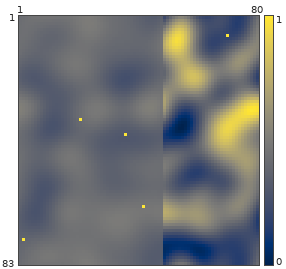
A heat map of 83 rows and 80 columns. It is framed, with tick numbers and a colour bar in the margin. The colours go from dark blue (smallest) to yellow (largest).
Seam: vertical, 60% of the way across, the left part calmer. Average level on the scale: 40%. Lone odd cells: 5, each higher than its neighbours. Ninth with the highest average: middle right.
